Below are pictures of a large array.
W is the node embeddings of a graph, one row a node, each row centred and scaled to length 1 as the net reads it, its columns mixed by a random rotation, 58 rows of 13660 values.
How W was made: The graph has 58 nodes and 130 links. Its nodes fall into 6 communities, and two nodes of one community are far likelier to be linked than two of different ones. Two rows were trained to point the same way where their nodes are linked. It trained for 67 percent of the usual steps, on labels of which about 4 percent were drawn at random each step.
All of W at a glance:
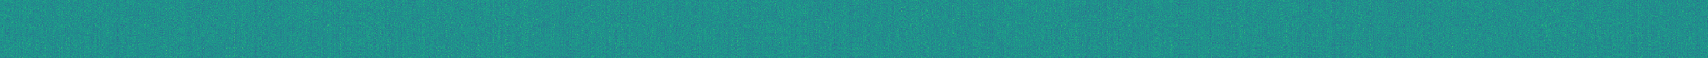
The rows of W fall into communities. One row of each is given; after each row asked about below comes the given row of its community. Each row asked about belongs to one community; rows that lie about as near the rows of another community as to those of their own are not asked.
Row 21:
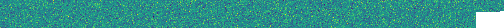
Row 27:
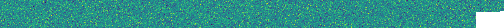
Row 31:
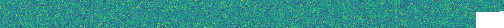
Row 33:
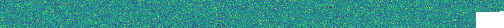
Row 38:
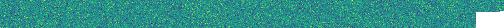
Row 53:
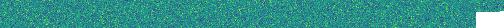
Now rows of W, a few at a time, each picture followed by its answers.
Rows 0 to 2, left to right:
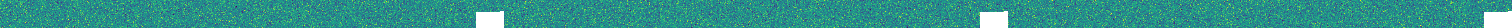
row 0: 31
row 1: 31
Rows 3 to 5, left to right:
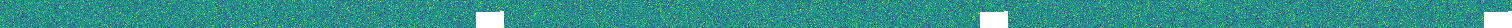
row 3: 33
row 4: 31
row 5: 33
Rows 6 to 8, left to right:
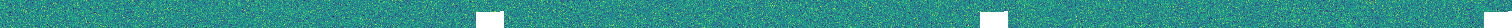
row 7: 27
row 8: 21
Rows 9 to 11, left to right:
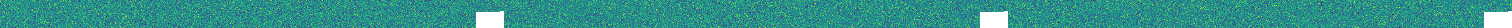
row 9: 38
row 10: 27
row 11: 27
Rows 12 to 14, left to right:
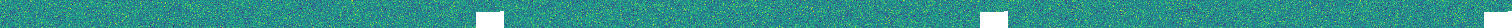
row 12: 38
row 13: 27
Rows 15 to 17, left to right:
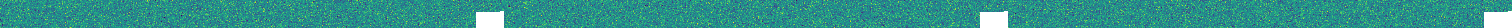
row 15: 53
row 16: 31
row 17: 38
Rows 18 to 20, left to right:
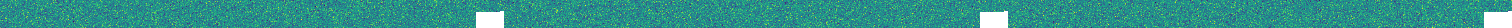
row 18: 21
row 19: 33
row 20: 33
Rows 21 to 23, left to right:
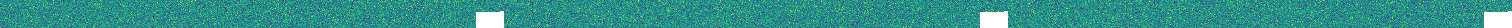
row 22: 21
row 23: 31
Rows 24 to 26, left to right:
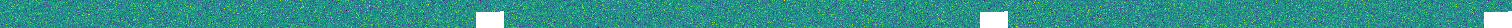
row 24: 27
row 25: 27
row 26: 27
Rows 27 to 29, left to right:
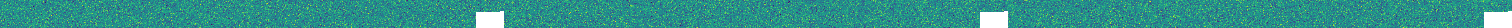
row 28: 33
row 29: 53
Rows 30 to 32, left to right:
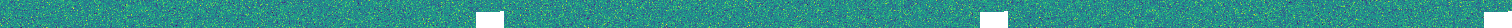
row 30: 33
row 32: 33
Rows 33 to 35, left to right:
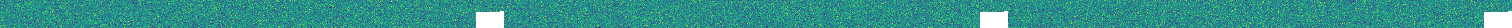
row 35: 53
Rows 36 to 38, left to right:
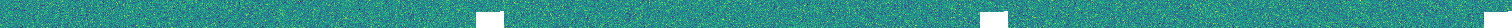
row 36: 33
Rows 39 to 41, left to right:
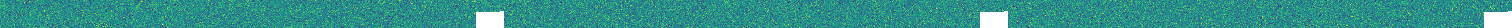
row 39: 31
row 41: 31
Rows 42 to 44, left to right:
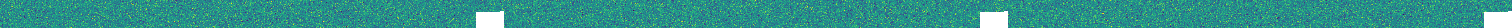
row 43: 27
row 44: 31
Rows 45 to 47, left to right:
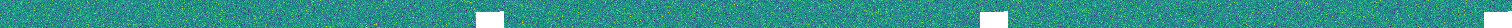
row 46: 38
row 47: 21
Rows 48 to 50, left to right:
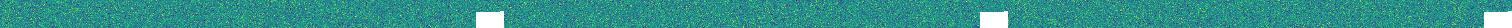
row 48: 21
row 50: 38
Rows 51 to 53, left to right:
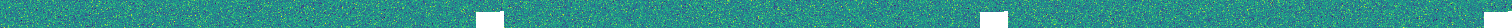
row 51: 27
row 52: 31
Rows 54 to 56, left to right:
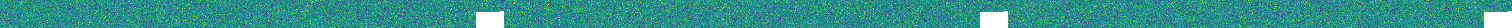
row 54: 31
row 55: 21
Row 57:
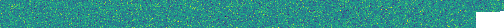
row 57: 27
